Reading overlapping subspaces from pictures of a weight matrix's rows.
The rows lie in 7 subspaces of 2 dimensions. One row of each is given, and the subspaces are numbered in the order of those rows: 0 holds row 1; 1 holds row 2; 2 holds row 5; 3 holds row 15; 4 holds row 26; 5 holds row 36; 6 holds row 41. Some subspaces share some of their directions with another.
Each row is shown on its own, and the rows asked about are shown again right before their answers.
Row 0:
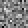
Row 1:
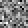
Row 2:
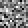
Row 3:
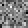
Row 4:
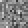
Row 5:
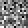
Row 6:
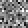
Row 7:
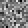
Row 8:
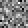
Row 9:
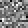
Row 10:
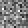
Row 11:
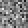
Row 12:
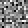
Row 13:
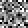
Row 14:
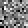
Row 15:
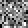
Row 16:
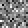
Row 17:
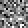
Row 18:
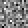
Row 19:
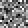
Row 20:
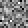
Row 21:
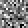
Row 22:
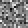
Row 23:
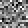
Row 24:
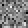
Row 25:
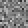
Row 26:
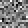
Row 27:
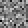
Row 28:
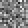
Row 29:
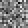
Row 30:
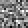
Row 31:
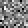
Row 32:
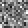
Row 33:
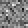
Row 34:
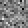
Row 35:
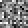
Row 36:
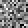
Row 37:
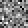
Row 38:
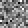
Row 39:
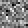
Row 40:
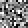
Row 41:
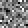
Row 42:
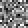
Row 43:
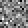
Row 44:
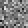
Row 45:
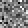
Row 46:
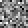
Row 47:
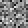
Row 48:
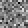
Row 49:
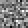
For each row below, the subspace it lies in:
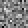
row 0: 4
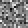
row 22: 6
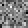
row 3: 3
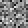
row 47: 6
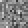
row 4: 0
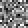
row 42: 5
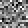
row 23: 4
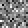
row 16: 3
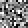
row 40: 0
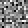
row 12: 4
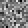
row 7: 0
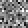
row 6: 1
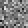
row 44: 2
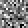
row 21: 5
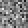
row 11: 2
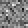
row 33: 6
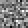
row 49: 1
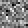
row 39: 6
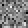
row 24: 3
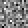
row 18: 4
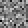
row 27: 6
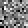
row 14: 2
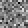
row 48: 1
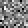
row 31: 2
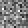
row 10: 2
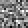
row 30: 1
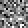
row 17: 5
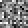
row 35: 0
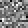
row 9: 4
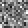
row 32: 3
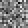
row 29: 2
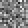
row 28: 2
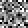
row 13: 1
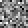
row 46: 0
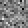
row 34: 5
